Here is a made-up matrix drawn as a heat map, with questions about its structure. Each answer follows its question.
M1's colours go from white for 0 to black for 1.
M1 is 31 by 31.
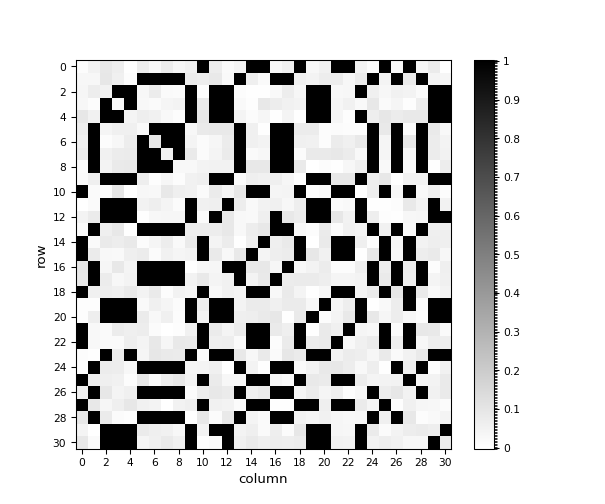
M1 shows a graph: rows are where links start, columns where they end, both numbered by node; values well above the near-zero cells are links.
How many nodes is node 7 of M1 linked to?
10
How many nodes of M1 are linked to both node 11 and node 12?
8
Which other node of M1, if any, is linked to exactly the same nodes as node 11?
node 30
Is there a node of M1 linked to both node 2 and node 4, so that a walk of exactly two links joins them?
yes
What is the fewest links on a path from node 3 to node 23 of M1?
2
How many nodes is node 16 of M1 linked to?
11
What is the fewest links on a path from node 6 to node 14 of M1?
5
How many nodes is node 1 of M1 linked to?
10
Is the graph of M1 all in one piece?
yes
